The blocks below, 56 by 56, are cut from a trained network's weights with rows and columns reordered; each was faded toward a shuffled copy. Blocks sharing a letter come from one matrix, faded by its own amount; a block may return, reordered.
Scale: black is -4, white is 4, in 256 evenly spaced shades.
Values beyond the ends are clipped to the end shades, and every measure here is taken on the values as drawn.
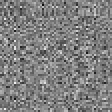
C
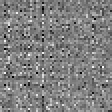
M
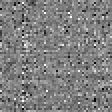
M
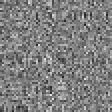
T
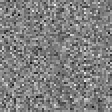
T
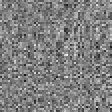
C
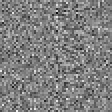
T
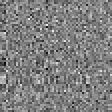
T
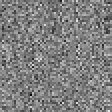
T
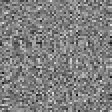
C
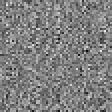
C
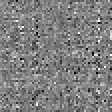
M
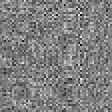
C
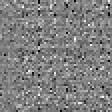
M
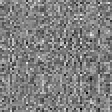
C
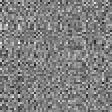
C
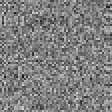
T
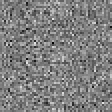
T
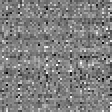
M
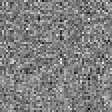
T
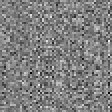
C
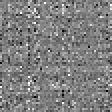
M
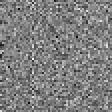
T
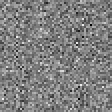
T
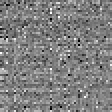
M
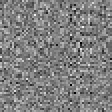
T
